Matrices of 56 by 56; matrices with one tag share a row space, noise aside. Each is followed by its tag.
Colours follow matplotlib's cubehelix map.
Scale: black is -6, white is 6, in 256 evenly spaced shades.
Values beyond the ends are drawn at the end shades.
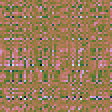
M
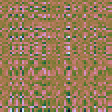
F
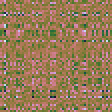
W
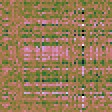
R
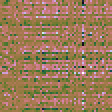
R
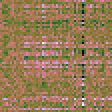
R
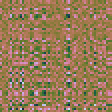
F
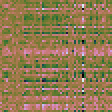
R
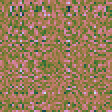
F
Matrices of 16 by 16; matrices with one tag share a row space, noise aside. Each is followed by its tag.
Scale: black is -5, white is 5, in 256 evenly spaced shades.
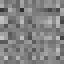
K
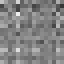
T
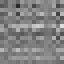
T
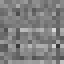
T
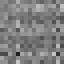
T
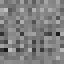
K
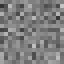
K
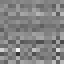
T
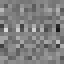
K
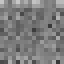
T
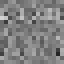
K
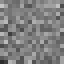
K
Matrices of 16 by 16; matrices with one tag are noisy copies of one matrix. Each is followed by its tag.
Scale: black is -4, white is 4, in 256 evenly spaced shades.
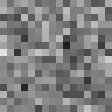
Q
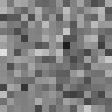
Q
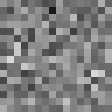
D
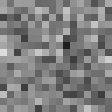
Q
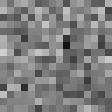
Q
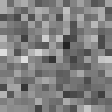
Q
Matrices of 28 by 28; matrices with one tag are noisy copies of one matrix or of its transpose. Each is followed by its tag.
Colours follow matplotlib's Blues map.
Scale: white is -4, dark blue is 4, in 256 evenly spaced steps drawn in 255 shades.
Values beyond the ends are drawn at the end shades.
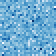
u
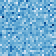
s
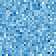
u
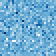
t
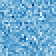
t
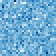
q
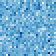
u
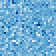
t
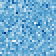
t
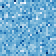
q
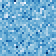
q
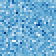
t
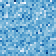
q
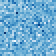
t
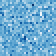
t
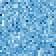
q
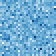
u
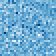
t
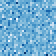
s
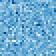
t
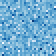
u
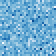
u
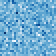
t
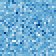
t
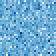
u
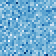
s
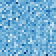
s
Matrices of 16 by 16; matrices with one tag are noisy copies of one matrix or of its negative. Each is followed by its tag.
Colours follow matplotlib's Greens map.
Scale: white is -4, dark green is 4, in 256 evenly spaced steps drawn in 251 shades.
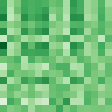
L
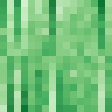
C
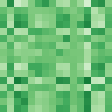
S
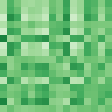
L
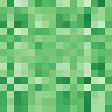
S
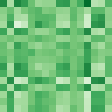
S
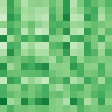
L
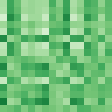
L
